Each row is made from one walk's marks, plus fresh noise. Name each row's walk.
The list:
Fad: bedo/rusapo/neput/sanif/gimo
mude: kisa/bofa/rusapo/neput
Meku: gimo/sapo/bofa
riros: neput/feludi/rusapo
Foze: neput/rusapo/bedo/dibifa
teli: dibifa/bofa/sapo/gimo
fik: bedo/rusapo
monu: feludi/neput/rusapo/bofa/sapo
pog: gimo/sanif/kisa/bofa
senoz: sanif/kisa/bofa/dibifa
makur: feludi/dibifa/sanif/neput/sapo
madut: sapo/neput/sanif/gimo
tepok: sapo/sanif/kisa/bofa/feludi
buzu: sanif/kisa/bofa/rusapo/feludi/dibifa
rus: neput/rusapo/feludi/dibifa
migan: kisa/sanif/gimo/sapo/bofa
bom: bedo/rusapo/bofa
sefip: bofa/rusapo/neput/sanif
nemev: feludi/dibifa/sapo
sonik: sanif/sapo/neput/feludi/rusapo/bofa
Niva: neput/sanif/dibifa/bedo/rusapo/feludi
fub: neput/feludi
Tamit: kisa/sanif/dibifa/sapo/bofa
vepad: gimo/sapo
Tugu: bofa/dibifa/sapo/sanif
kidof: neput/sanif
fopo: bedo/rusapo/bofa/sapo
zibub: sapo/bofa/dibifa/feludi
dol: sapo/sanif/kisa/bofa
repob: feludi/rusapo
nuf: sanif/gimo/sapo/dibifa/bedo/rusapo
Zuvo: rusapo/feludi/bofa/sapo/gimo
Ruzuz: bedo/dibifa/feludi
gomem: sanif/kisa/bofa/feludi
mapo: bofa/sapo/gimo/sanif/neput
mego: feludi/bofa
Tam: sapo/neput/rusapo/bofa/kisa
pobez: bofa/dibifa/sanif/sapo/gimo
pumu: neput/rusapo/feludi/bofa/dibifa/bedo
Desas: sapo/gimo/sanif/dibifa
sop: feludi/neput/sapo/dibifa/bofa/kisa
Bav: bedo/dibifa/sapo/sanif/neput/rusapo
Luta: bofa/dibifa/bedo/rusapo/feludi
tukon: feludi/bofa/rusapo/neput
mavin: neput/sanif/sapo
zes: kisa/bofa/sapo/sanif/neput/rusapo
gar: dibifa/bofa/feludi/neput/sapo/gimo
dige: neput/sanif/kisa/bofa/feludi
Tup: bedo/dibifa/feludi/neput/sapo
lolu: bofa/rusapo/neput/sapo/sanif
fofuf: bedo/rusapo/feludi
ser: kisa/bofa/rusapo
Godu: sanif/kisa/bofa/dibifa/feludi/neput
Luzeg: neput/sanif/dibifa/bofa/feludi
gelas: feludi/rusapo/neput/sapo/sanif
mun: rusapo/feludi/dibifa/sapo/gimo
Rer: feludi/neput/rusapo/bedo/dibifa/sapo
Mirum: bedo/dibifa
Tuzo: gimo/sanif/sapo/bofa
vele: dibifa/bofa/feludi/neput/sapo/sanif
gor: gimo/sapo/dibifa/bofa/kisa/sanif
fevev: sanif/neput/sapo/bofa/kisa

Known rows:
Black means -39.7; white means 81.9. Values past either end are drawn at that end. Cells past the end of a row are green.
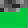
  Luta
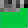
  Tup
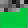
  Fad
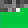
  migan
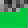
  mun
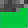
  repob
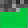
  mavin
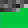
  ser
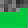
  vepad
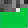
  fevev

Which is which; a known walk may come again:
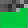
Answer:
sefip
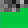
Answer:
Foze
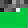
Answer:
tepok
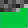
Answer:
ser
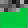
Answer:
Fad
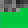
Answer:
vepad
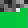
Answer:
buzu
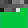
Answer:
gomem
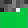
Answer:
dol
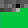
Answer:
fopo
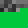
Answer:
mego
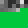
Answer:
Niva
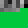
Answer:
Tup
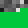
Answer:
dige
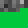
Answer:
fub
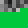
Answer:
mun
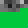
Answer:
rus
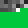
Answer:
zes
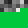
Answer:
Godu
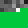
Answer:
fevev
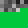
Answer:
madut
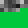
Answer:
pumu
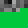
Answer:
nemev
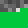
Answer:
pog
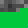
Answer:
repob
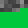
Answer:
fofuf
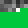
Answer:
migan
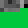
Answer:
Ruzuz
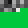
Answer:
vele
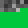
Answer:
mavin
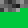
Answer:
Luta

